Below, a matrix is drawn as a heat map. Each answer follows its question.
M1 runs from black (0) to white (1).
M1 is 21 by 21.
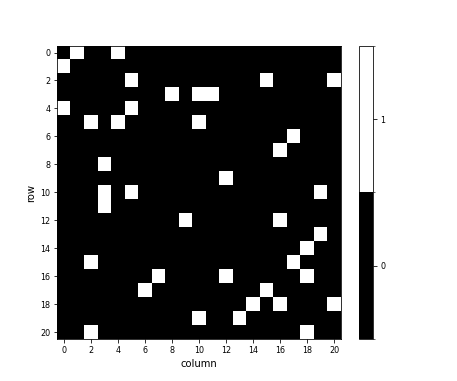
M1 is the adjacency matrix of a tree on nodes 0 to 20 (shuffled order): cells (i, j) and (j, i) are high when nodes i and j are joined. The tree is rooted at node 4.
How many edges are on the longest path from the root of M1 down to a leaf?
7
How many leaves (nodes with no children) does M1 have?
8
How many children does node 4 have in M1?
2
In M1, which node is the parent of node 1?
0
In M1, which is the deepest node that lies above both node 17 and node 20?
2
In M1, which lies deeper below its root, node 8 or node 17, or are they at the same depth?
the same depth
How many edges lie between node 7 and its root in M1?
6
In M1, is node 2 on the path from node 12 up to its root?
yes
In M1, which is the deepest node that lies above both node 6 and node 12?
2
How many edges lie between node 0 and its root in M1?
1
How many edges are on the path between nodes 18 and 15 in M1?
3
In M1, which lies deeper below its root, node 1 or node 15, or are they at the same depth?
node 15
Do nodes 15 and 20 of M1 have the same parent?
yes
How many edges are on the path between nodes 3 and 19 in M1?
2
